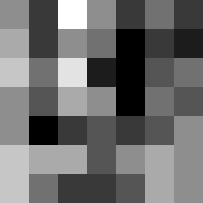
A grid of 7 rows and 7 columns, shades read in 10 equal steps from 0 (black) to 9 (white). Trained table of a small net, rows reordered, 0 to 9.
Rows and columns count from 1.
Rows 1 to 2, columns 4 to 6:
5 2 4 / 4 0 2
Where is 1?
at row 2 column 7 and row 3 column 4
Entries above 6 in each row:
1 0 2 0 0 1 1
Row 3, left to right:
7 4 8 1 0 3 4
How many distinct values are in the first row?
4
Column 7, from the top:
2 1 4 3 5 5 5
